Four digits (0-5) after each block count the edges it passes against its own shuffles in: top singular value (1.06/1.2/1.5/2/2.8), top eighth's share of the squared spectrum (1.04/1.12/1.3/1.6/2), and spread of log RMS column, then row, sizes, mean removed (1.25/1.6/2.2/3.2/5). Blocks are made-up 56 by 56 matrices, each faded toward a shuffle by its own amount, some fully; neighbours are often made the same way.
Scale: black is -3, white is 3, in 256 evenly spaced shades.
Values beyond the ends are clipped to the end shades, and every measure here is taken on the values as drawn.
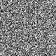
3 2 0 1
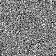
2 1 0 0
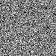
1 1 0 0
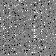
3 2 1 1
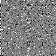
3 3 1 0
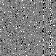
3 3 2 1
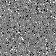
2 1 0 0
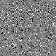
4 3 2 1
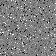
0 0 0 0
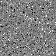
0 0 0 0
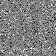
0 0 0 0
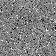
0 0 0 0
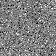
0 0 0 1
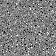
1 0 0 0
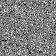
0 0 0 0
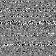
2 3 0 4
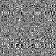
4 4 3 3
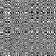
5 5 3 3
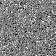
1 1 0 0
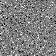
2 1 0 0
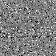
0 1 0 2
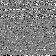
2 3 0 3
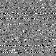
2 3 0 3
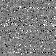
1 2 0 2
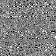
2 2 0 3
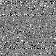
1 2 0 2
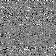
1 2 0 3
